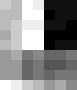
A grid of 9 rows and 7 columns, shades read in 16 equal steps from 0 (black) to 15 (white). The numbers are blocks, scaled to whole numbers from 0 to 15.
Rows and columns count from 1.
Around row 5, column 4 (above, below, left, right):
15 8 15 0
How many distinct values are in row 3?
5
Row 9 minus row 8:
6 5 6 4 3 3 1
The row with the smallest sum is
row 7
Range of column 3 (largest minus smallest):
9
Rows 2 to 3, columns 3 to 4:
15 15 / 14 14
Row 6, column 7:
7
